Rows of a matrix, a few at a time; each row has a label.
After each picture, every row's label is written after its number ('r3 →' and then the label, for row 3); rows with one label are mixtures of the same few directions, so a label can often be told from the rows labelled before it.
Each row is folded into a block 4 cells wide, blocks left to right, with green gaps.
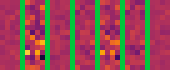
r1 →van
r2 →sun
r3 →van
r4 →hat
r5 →sun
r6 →hat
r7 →van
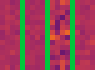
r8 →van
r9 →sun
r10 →van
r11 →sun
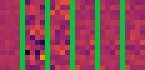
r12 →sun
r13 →sun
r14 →hat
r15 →hat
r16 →hat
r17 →hat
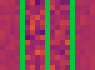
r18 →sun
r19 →van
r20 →hat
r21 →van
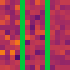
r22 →sun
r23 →van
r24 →hat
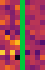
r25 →sun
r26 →sun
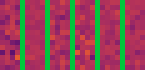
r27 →sun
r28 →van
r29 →van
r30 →sun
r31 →hat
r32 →van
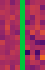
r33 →van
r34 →sun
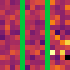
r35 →van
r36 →hat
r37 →sun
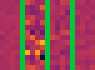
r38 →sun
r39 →sun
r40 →van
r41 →van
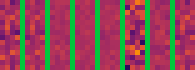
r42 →van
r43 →van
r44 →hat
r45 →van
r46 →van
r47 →hat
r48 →hat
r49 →van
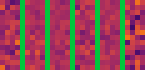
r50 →hat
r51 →sun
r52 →hat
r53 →hat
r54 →van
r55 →van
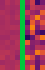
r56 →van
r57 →van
